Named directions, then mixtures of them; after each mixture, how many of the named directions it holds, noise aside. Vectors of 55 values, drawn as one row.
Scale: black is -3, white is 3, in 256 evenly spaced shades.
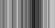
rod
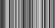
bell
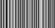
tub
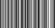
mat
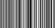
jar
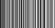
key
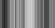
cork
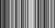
three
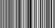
one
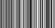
one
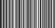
three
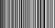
one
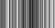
two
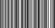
one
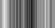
one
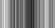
one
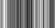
two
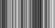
two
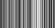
three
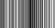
three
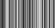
one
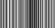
three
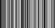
three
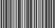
three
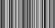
one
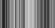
one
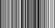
three
